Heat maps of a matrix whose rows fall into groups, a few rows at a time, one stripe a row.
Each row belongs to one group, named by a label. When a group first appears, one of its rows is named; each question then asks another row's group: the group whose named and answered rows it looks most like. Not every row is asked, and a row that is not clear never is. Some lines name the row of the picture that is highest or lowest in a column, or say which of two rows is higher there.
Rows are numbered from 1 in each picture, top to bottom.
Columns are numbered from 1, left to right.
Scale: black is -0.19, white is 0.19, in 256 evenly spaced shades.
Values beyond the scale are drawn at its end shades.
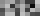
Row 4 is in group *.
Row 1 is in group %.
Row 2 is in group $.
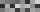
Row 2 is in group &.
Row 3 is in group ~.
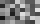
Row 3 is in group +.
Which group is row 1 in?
$
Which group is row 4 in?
&
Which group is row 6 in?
%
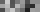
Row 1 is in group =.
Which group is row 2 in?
$
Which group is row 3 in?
~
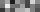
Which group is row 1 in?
=
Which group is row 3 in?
&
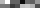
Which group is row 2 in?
&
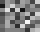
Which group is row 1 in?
%
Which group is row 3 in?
+
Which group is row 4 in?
%
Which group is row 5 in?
~
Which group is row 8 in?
~
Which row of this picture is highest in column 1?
3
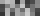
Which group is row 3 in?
&
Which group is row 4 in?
&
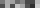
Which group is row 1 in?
%
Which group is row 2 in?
$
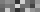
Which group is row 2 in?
$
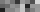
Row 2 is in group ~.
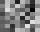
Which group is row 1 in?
%
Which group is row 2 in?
$
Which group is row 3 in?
%
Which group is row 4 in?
~
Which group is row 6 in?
~
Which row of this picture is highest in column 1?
2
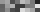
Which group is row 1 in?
&
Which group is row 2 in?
%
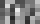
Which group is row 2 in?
+
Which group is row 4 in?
$
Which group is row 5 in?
=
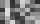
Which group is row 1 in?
&
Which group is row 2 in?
=
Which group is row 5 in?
+
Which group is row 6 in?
%
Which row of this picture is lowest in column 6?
4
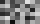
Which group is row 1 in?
&
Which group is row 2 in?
=
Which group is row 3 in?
$
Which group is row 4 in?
~
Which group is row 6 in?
=
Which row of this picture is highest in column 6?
1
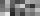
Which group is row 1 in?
+
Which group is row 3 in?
+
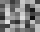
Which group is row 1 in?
&
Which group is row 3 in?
$
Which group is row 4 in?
*
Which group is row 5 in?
*
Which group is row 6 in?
=
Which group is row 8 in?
%
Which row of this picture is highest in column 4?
3
